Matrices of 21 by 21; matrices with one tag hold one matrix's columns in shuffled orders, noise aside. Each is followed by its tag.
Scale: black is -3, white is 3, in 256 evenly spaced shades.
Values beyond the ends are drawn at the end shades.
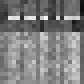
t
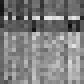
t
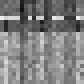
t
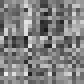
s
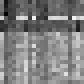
t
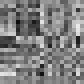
s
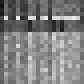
t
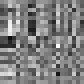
s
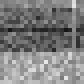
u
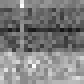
u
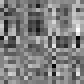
s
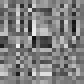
s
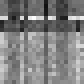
t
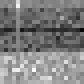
u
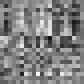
s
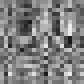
s
